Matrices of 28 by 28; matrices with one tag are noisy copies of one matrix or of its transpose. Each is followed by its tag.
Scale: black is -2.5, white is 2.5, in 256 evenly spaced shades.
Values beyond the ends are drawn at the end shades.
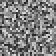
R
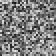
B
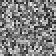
R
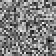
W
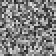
R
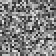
B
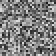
W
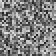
B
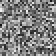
W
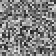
W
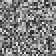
W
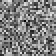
W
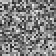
B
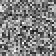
W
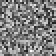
R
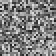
B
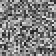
W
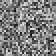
W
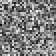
B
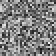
W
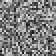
W
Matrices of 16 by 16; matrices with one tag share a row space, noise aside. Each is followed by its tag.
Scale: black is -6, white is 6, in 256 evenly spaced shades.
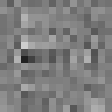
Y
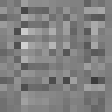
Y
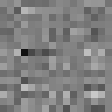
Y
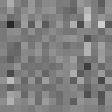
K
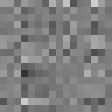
Y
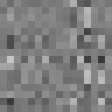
K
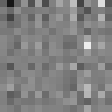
K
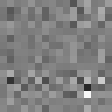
K
